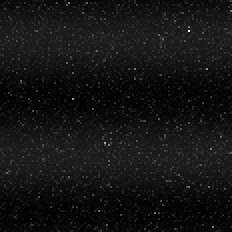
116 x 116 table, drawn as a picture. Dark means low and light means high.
Odd rows or columns: none. Average level on the scale: 10%. Seam: none. Stripes: horizontal, repeating 2 times. Histogram: skewed, a long tail of high values.
